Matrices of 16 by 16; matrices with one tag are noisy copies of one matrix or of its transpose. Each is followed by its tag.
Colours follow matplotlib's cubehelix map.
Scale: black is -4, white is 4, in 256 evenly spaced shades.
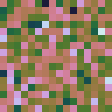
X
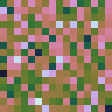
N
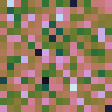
N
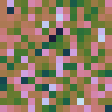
N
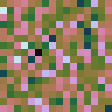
N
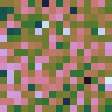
X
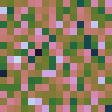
N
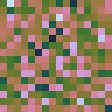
N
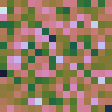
N
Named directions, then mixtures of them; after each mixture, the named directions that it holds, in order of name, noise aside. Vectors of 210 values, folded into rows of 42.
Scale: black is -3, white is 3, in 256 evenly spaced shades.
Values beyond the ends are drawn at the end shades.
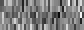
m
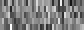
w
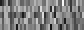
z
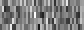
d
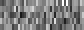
d, m, z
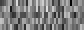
m, w, z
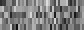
d, w, z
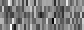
d, m, w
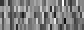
z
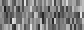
d, m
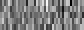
m, w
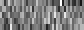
m, w, z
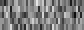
w, z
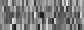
d, m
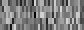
d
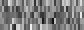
d, m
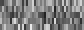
d, m, z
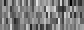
w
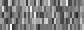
d, w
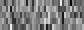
w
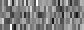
d, m, w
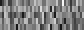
z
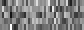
d, w, z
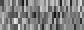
m, z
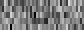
d, m, w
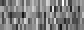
d, z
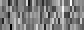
m, w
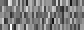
d, m, w
